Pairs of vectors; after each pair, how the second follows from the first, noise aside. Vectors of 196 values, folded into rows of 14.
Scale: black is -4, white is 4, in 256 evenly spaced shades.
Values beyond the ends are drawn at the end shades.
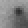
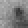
copied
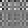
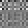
copied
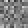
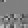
partly zeroed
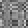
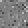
partly zeroed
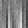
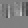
partly zeroed
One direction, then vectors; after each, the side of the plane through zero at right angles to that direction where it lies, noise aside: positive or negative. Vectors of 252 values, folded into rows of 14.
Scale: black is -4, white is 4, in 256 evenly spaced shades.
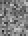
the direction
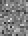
positive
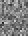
negative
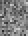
positive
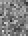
negative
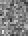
negative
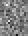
negative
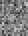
positive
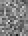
negative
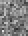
negative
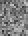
positive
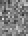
positive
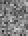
positive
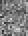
positive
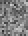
positive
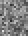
negative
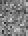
positive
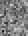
positive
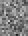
negative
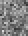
negative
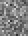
negative
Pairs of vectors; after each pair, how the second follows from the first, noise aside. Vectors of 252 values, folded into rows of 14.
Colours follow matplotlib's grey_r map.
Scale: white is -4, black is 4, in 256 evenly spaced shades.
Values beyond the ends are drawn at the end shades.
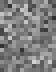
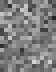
copied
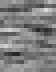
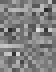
sign-scrambled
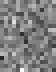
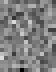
sign-scrambled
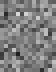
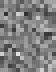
sign-scrambled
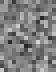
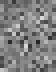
sign-scrambled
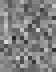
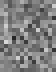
copied
